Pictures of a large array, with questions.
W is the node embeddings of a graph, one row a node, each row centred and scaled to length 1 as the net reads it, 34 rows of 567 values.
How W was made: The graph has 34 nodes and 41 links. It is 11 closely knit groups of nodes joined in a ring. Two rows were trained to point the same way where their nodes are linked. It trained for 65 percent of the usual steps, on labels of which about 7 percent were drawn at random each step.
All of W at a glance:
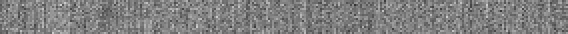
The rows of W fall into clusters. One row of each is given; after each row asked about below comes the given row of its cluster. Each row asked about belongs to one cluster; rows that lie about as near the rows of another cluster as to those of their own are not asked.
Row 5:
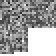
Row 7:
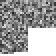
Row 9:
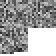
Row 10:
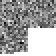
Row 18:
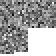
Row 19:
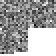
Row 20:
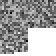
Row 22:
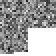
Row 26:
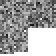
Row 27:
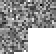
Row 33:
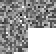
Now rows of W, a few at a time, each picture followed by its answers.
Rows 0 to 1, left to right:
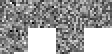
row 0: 9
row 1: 22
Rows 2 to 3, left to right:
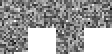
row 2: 20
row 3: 33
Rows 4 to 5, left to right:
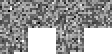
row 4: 5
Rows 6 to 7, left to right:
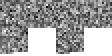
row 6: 26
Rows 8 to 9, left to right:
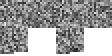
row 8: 18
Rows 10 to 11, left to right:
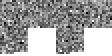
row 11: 7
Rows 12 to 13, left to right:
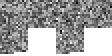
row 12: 19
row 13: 22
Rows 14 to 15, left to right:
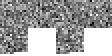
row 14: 10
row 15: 18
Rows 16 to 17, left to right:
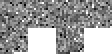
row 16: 19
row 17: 9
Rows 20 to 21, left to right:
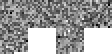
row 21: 26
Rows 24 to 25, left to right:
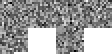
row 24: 10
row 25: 27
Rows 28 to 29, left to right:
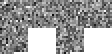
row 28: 7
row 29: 18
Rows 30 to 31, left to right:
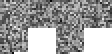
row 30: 5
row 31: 33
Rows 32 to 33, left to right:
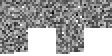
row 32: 20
